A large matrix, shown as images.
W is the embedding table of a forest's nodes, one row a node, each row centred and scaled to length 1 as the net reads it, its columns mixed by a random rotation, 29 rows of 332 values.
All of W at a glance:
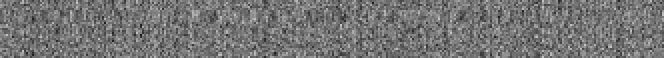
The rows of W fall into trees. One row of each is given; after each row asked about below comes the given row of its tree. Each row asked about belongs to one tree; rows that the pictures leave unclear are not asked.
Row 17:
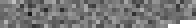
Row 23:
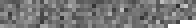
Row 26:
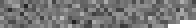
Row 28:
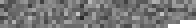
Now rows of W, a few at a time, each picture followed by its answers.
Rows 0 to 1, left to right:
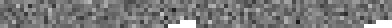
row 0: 28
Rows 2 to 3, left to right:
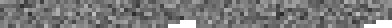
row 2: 17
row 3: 28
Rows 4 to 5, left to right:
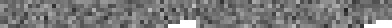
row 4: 28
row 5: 26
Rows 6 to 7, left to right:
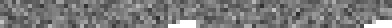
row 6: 26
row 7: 26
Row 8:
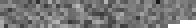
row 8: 26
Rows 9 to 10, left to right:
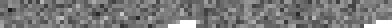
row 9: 26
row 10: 26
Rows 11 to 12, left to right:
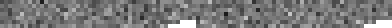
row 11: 23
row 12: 17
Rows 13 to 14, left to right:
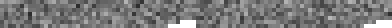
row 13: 17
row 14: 28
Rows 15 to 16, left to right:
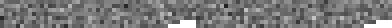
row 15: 28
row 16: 28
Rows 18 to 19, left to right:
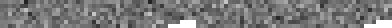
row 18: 17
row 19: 28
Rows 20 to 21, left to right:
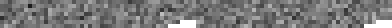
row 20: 28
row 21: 26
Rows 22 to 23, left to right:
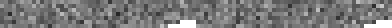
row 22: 23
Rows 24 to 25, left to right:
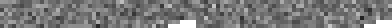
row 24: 17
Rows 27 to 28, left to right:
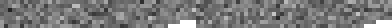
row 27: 26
